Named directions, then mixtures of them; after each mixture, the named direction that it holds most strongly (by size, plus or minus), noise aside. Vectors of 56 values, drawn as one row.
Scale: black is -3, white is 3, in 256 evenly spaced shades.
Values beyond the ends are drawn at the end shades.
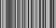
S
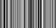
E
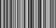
E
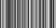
S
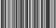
S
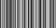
S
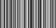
E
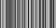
S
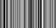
E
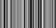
E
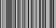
S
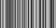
S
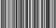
S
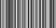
S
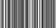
E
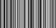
E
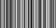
S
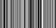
E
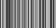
S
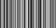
E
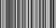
S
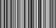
E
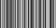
S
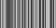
S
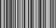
S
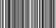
E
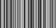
E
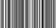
E
